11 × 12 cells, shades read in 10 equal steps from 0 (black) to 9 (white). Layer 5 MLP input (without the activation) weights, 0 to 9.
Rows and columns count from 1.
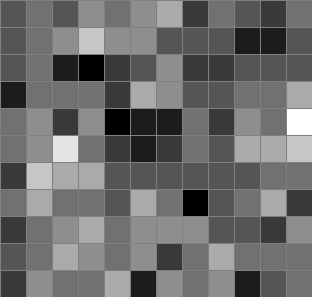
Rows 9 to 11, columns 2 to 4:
4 5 6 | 4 6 5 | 5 4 4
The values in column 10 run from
1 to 6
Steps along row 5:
up down up down up same up down up down up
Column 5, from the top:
4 5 2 2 0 2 3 3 4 4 6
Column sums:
31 52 48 50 35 41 41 34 37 37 39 51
